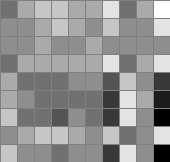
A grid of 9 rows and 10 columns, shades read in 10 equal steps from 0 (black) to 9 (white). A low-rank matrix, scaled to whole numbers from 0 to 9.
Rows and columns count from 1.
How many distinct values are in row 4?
3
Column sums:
49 46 49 47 48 46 44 53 48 41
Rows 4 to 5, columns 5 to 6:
6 6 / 5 5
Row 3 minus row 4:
1 -1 0 -1 -1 0 -3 1 -1 -3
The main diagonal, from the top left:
4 5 6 6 5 4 2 4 5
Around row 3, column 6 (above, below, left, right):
5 6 5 5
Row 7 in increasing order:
0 2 3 4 4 4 5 5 7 8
